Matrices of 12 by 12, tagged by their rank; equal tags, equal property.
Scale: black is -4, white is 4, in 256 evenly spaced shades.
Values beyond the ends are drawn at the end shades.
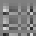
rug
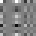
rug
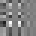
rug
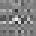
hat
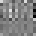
hat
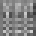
hat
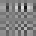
rug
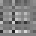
rug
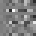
hat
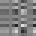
rug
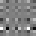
rug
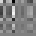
rug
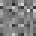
hat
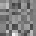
hat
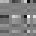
rug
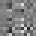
hat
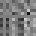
hat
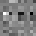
hat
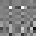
hat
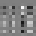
rug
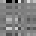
rug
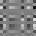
rug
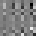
hat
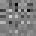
hat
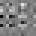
hat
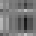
rug
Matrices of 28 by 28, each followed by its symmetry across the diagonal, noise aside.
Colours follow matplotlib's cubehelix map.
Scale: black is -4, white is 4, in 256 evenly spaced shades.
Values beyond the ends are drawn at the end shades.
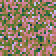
neither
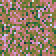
neither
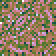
symmetric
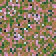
symmetric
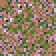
symmetric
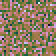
antisymmetric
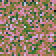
neither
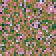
neither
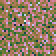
antisymmetric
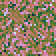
antisymmetric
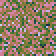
neither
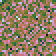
symmetric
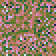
antisymmetric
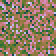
antisymmetric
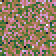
antisymmetric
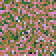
neither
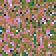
neither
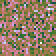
neither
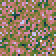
symmetric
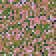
neither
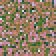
neither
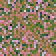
antisymmetric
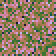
symmetric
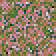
symmetric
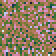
antisymmetric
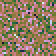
antisymmetric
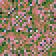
symmetric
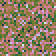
symmetric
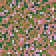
symmetric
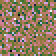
antisymmetric
